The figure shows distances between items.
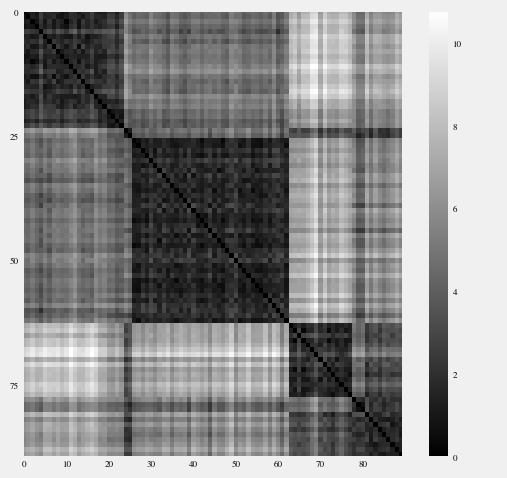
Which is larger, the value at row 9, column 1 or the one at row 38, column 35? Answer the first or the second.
the second
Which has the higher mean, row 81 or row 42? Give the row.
81
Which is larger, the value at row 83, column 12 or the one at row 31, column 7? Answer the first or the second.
the first
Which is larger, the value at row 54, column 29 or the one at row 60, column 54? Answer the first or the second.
the second
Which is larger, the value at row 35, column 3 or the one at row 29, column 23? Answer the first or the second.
the first
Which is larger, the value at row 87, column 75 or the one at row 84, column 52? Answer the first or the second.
the second
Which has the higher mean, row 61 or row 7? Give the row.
7
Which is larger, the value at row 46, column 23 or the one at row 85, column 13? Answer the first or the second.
the second
